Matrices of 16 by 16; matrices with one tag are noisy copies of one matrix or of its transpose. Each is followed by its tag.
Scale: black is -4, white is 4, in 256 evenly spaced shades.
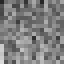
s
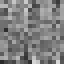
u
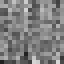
u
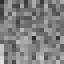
s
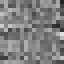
u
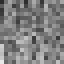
s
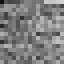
s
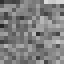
s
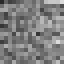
s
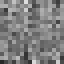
u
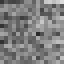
s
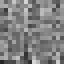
u
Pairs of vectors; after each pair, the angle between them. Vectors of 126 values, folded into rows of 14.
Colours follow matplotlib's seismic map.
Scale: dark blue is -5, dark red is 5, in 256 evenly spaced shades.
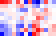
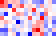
partly aligned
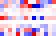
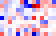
nearly opposite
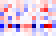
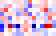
nearly parallel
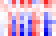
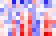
nearly opposite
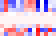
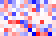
partly aligned
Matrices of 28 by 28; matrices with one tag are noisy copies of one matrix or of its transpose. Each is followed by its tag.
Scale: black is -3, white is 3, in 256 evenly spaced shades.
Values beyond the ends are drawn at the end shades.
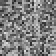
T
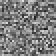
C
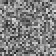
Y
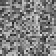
T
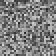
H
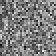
H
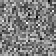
Y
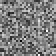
Y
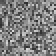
H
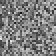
H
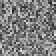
Y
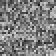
T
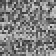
T
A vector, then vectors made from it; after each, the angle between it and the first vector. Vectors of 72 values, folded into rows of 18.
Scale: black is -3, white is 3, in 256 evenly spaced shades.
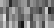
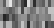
partly opposed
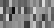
partly opposed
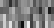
nearly parallel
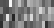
partly opposed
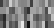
nearly opposite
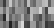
nearly opposite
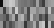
partly opposed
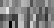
partly opposed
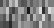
partly opposed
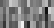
nearly opposite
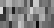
partly opposed
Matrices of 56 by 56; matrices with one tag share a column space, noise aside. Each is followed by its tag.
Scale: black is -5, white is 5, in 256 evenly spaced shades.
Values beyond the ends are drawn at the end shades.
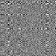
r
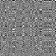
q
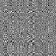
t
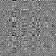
q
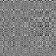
q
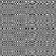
r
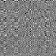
q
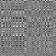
q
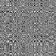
t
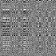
q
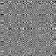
r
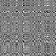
t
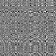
t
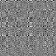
q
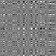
r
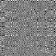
q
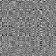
q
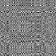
t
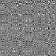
r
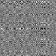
r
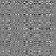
r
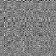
q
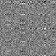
r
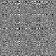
r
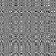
t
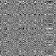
r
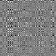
q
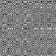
r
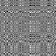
t
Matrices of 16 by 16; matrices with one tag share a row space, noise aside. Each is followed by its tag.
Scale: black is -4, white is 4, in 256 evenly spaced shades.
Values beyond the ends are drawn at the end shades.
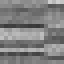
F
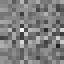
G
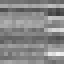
F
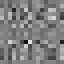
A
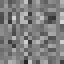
A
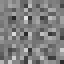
A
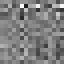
G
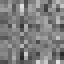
G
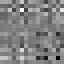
G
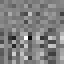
A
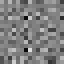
A
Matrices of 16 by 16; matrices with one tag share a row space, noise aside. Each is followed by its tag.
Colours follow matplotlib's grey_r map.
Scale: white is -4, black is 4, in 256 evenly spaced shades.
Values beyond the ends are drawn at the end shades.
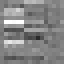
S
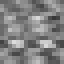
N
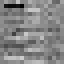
S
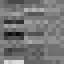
S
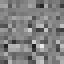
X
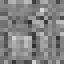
X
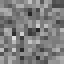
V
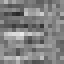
S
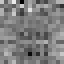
V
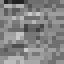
S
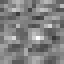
N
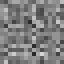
X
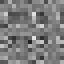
X
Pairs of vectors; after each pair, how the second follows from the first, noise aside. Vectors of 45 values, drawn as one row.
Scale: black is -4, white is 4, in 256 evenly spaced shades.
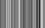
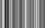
reversed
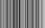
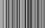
reversed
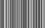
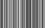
shuffled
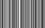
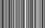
reversed
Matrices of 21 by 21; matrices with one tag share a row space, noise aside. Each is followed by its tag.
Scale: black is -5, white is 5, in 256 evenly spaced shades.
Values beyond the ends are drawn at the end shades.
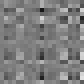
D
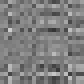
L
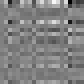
L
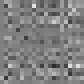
L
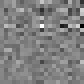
D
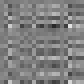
L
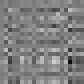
L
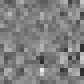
D
